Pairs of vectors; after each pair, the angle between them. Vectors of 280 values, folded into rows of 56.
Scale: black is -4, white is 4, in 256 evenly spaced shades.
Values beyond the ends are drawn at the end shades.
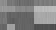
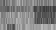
nearly opposite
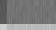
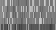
partly opposed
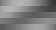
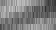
nearly parallel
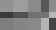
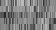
partly aligned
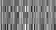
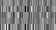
nearly opposite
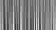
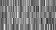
partly opposed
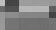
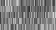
partly opposed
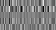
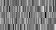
partly opposed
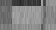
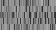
orthogonal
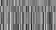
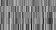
nearly parallel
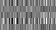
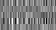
nearly opposite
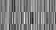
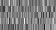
orthogonal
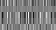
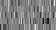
orthogonal
